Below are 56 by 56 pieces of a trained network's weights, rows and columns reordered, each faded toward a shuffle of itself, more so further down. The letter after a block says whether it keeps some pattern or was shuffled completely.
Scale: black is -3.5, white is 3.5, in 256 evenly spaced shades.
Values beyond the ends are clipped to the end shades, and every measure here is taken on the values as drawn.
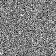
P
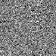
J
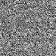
J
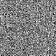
J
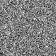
P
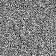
P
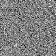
J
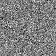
P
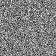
P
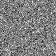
P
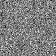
J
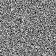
P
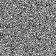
J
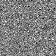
J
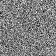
P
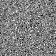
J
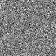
J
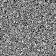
P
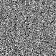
J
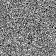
P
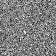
P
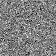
P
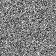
P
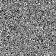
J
